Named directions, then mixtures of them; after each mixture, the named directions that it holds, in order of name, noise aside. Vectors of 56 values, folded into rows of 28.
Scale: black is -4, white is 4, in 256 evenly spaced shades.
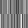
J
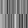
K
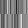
J, K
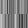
K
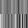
J, K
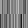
J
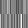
J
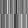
J, K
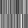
J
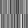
J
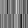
J, K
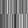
K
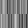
K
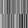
K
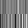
J, K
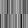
J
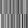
J, K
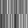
K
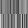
J, K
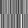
J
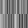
K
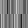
J, K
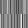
J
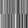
J, K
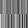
J, K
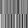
J, K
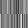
J
